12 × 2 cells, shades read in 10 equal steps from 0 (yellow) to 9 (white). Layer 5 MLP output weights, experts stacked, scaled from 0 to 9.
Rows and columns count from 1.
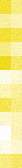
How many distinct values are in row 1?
2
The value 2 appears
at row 3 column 2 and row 8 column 1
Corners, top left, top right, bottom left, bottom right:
1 4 4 3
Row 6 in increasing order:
7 8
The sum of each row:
5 11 3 10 3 15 11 6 13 15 15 7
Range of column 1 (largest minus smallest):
9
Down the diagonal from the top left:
1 6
